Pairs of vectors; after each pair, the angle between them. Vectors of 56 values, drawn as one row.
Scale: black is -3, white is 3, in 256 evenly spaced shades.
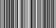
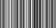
orthogonal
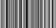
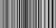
partly aligned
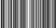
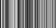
partly opposed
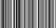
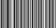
partly aligned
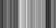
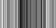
nearly opposite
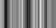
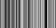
partly aligned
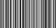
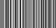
nearly parallel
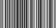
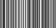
nearly opposite
